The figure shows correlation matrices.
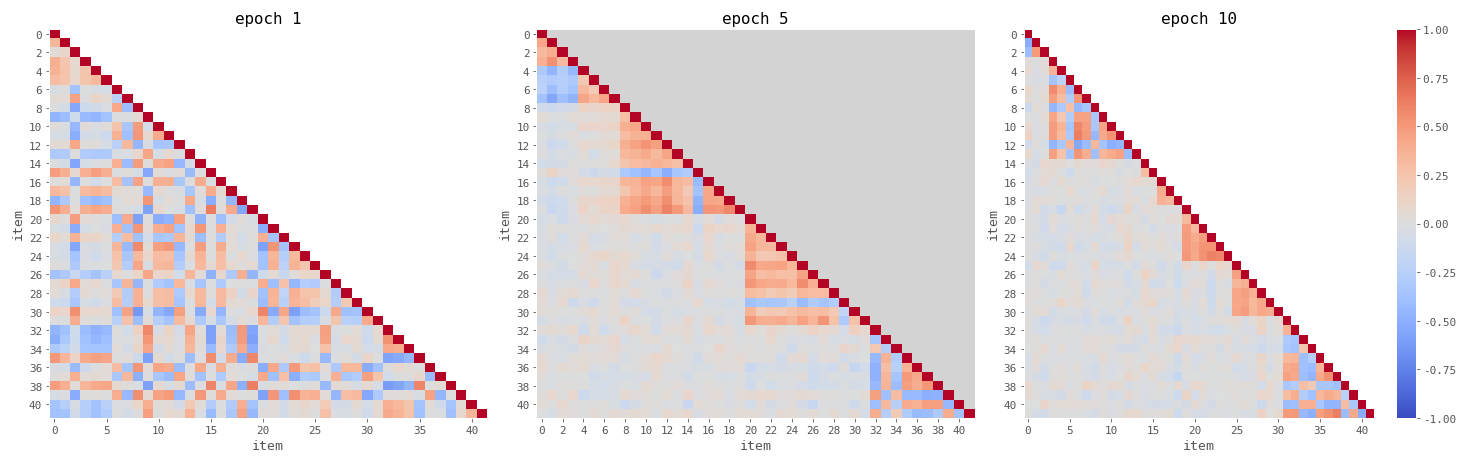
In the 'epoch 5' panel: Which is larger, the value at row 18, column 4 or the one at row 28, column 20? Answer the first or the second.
the second
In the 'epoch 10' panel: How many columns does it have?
42
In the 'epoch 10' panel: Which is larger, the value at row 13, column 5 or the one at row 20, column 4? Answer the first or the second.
the second
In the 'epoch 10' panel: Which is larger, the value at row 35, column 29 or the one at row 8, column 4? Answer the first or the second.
the first
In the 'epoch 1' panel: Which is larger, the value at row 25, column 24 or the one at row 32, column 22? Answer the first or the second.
the first
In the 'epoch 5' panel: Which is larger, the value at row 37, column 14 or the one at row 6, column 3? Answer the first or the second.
the first
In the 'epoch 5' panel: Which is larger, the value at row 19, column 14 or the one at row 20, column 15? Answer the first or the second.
the first
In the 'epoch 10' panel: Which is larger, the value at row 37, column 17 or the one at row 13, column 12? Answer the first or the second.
the first
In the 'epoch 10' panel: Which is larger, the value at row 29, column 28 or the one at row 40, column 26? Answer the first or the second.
the first
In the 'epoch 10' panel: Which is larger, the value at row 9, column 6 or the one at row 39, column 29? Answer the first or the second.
the first
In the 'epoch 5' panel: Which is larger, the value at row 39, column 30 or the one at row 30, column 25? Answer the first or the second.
the second
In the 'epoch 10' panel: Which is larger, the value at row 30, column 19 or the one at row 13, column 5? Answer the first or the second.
the first
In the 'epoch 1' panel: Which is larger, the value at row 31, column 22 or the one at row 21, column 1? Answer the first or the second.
the first
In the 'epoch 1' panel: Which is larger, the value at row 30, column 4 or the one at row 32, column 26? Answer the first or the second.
the second
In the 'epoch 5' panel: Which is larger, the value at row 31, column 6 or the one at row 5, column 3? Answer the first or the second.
the first
